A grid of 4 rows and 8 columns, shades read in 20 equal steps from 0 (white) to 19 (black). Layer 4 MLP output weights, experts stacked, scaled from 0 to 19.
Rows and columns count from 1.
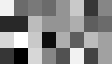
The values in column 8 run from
7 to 11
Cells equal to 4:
2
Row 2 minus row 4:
1 -3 2 -1 -5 5 -2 4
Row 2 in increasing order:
5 6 8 8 11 12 16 16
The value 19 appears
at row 4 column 2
